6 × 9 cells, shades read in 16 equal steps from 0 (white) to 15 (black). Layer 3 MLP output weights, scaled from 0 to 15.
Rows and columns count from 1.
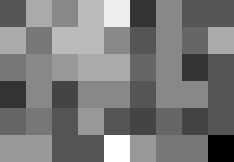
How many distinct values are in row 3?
7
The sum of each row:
66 59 69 78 84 69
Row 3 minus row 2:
3 -1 2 1 -2 -1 0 3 5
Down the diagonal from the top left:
10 8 6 7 10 6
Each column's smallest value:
5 5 4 4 0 6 7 7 5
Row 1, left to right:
10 5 7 4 1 12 7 10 10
